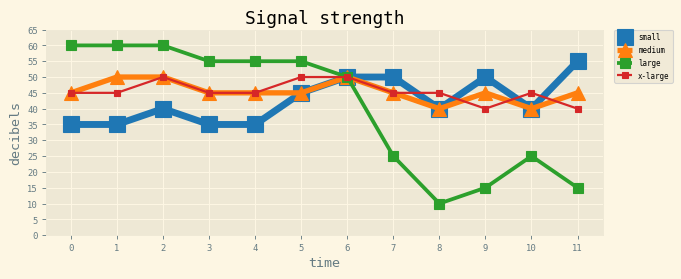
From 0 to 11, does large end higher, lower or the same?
lower
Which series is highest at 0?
large
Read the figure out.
Title: Signal strength
x-axis: time, ticks 0 1 2 3 4 5 6 7 8 9 10 11
y-axis: decibels, ticks 0 5 10 15 20 25 30 35 40 45 50 55 60 65
Legend: small, medium, large, x-large
Values:
small: 35 35 40 35 35 45 50 50 40 50 40 55
medium: 45 50 50 45 45 45 50 45 40 45 40 45
large: 60 60 60 55 55 55 50 25 10 15 25 15
x-large: 45 45 50 45 45 50 50 45 45 40 45 40
